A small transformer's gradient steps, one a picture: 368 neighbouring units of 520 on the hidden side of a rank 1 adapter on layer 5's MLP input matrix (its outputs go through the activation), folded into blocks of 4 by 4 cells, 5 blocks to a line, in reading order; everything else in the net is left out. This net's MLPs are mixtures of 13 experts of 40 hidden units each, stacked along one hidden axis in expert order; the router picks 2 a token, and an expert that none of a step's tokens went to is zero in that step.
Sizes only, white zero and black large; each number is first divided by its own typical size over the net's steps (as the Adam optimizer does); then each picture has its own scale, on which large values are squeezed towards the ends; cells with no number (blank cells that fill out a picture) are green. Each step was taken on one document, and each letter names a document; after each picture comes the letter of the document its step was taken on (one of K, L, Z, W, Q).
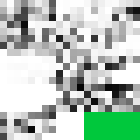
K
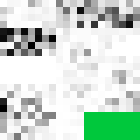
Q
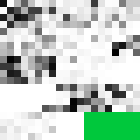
K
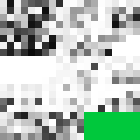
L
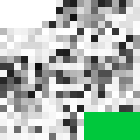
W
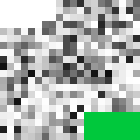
W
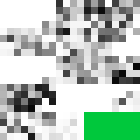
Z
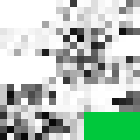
Z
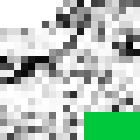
W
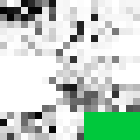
K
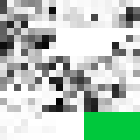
K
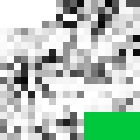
W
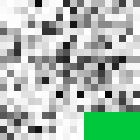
W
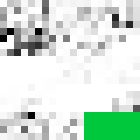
Q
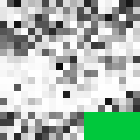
L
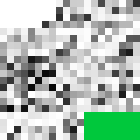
W
